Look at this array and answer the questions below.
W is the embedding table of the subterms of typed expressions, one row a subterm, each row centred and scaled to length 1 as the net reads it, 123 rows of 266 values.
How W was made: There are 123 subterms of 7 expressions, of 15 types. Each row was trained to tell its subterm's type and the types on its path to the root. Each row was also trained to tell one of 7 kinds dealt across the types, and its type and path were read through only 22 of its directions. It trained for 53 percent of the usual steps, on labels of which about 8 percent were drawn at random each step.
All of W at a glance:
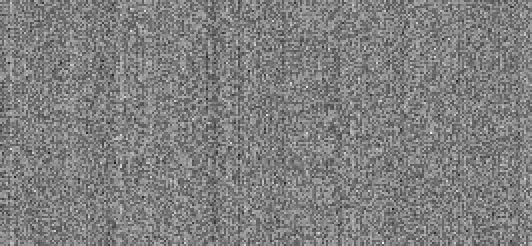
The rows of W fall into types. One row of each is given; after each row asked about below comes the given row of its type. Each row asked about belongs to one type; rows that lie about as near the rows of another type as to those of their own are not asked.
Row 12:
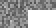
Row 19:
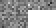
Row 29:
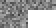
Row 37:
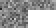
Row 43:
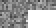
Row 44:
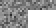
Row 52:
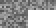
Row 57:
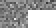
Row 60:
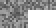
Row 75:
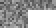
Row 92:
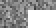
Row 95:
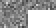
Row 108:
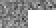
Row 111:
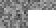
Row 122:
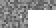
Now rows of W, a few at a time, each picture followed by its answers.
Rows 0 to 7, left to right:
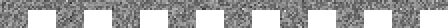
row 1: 111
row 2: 44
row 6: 29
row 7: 12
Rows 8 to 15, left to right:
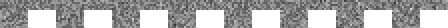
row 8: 29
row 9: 92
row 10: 108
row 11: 95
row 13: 29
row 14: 75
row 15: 37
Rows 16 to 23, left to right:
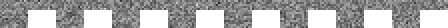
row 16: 52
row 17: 29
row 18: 95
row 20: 122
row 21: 92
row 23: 108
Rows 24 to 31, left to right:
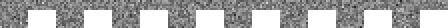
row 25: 122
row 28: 44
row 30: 29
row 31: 52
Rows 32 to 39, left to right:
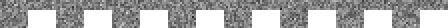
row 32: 29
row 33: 52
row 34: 43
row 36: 122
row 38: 60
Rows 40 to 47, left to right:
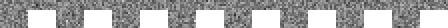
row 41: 19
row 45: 43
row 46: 44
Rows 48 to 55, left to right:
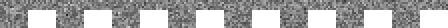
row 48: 111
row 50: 52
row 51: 57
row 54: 52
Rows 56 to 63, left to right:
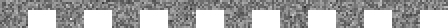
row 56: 29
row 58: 12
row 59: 19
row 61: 111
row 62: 75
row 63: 43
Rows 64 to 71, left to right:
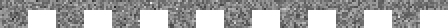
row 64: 108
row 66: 75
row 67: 44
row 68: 52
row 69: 19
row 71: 60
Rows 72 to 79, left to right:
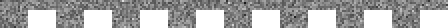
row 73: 60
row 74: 12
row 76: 12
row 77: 111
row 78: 92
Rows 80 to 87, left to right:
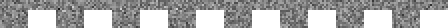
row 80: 108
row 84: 122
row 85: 92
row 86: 108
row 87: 108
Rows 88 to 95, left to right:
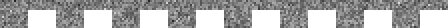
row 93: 12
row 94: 60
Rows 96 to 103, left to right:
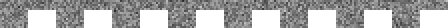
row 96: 60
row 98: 75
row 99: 111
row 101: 19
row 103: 12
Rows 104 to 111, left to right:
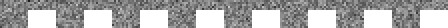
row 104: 52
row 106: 44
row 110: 60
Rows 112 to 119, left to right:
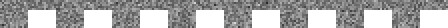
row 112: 75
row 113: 57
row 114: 60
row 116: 122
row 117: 95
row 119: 19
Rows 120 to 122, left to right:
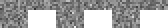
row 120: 92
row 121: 108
